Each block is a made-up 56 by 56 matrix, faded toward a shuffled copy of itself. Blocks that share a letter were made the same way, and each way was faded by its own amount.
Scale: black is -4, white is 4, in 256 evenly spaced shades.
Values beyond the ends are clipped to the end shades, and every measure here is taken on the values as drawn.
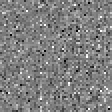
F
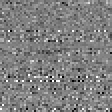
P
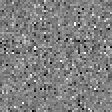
F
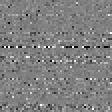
P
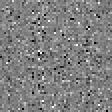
F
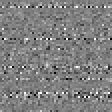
P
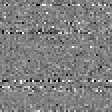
P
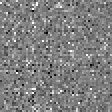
F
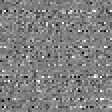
P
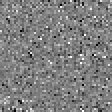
F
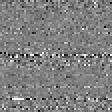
P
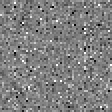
F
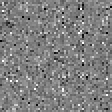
F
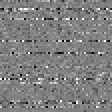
P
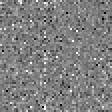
F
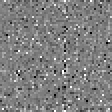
F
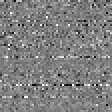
P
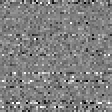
P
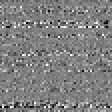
P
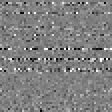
P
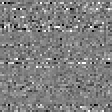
P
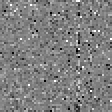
F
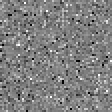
F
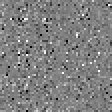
F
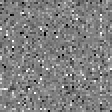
F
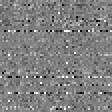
P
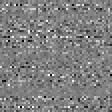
P
